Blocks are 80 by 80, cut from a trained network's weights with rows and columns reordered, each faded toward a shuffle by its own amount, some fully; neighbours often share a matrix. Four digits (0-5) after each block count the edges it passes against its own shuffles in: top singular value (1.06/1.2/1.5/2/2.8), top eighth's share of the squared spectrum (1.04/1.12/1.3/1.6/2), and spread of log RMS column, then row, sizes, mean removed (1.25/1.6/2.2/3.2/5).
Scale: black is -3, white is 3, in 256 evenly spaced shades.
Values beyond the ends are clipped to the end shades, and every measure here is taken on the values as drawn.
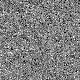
1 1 0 0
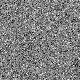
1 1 0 0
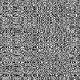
4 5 2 3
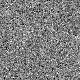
0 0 0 0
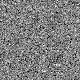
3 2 0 0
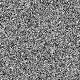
0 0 0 0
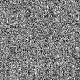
3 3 0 1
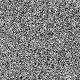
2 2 0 0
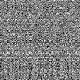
4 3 1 2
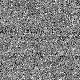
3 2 0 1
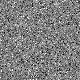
0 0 0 0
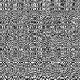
5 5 2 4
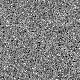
0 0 0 0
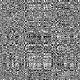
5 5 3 3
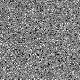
3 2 0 1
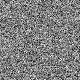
1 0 0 0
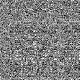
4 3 1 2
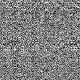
4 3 1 2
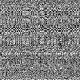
4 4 1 3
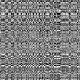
5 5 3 4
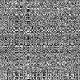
4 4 2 3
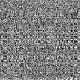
4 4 2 2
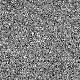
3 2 0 0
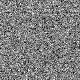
2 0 0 0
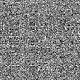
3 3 0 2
